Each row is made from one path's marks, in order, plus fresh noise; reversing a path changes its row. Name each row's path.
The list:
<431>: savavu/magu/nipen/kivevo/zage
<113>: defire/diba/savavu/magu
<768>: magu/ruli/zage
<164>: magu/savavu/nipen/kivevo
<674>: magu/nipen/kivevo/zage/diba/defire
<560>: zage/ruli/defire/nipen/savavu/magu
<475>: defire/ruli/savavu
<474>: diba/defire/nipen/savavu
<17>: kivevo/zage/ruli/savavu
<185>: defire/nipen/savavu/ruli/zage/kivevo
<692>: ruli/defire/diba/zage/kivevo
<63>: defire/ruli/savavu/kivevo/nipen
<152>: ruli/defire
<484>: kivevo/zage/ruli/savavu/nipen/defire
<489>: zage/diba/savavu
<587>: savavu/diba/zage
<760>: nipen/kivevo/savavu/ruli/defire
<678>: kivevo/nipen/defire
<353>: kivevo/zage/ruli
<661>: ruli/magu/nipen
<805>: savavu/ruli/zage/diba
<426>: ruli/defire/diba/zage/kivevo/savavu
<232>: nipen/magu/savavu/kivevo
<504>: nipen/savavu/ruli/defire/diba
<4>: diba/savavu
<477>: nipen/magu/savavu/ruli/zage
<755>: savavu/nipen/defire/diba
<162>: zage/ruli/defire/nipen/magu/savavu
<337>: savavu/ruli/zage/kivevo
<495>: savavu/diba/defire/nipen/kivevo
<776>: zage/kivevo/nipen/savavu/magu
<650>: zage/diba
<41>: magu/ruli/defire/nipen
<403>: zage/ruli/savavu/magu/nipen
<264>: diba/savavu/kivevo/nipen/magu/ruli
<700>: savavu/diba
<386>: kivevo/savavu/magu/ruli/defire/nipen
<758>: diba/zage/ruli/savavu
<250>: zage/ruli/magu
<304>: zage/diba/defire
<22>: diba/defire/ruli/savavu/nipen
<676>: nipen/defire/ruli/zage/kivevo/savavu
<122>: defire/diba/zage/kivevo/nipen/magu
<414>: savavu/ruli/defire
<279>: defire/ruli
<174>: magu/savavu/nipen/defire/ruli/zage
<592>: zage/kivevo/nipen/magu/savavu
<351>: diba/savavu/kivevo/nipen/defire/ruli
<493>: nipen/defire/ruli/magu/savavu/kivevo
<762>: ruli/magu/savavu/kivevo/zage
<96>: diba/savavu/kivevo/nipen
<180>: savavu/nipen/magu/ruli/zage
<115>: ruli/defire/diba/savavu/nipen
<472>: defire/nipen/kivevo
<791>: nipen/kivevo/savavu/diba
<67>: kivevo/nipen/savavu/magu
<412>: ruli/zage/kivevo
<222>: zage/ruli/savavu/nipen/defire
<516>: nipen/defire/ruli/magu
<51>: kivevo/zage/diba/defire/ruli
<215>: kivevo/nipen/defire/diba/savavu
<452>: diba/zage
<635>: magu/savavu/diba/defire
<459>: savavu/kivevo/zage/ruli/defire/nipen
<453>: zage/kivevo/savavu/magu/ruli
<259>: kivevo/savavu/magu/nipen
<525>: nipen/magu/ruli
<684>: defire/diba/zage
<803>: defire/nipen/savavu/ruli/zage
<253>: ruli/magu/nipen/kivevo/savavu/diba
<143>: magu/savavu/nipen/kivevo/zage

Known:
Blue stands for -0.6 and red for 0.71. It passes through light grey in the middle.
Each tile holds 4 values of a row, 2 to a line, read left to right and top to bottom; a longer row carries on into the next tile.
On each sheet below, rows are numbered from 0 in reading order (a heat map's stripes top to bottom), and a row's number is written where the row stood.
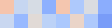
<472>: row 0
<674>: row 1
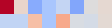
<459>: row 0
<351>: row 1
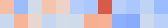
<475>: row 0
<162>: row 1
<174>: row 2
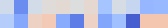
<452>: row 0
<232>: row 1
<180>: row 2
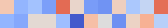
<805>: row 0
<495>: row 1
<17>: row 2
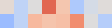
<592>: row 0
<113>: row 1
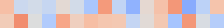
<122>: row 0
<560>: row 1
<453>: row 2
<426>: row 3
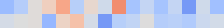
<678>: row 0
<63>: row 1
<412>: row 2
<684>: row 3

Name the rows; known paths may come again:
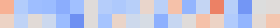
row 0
<414>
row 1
<477>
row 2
<525>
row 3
<474>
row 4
<650>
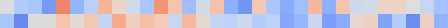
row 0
<755>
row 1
<22>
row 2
<560>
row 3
<475>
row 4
<253>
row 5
<791>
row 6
<676>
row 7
<493>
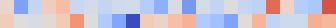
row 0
<304>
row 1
<122>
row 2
<431>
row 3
<152>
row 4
<215>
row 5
<162>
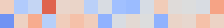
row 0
<17>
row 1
<516>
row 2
<484>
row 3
<776>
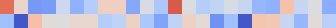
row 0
<495>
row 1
<51>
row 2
<635>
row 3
<41>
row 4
<180>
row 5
<472>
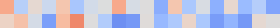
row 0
<63>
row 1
<113>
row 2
<164>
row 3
<674>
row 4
<700>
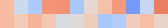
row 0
<250>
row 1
<96>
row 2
<758>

